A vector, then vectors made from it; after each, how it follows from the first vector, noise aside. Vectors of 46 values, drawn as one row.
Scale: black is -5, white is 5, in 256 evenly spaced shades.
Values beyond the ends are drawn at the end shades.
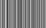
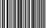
scaled up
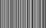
wrapped around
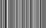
negated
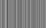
shrunk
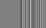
partly zeroed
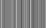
partly zeroed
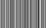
reversed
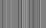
partly zeroed
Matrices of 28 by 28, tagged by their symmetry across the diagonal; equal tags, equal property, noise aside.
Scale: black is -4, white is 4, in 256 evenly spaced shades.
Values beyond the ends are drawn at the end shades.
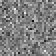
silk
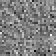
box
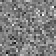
box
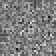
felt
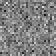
silk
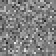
silk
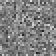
silk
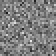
silk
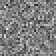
box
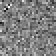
box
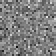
box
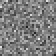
felt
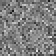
felt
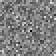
felt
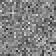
felt
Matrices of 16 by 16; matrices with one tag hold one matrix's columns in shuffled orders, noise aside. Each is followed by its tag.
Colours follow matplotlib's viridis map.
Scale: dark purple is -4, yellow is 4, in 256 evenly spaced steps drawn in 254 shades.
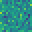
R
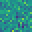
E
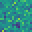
E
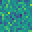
R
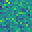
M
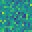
R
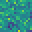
E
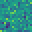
E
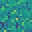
E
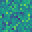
R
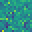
E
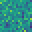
E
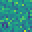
E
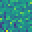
E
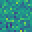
E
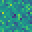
R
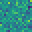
M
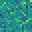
M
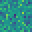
R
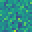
E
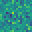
R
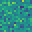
M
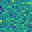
M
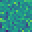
E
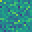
M
